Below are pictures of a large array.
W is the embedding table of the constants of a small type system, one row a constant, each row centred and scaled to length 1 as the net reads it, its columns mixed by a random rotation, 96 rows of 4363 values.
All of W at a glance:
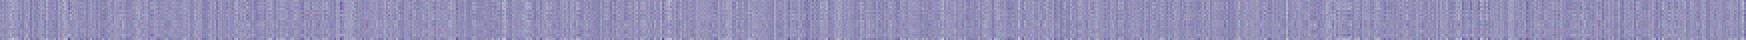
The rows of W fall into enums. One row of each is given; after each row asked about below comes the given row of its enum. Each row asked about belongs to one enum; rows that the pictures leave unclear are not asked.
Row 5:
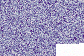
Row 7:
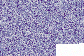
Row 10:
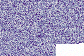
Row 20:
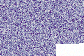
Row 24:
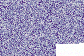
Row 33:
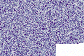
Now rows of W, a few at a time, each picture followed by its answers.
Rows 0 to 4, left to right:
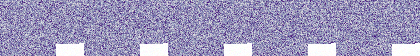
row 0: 24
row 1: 20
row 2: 24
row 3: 10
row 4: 10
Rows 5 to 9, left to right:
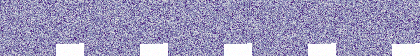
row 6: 5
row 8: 24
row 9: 20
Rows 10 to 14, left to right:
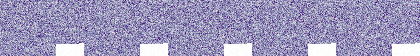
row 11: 5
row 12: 20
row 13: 24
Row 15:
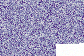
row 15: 24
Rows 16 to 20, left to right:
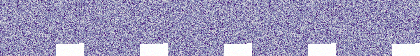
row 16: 7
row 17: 5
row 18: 33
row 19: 7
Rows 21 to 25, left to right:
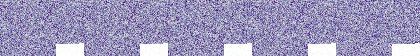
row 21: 24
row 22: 24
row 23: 7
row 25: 10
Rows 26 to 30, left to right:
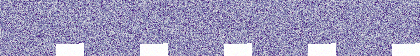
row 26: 10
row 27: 7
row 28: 20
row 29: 33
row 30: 24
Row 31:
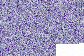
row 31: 7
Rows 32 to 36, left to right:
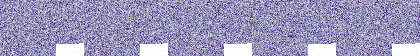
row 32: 33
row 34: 24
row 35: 10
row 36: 24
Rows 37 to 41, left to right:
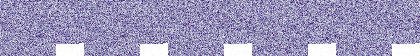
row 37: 10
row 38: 10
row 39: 20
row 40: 5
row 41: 20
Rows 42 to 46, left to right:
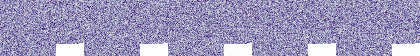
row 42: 33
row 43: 24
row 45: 20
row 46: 20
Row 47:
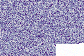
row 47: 10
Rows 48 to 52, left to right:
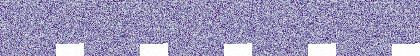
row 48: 24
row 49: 10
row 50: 24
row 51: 5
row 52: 10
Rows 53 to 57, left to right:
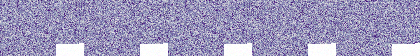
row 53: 7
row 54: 5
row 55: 7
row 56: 24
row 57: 10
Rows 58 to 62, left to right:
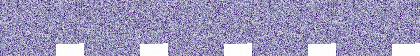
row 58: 7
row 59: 20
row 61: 7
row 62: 7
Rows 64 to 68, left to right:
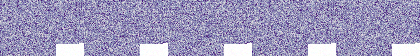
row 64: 7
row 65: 10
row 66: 10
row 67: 7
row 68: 24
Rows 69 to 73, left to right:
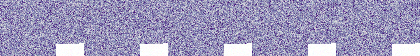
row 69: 24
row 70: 20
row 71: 33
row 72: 7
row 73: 7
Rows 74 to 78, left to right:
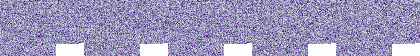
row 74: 10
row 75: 20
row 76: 10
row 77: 5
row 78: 5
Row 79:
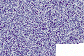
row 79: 33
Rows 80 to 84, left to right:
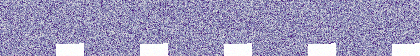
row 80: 24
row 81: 7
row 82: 20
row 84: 33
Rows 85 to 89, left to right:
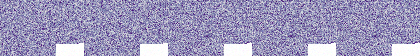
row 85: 33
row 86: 7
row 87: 10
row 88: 10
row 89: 10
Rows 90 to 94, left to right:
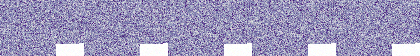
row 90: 20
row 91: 10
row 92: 7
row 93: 7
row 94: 24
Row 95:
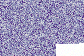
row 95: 24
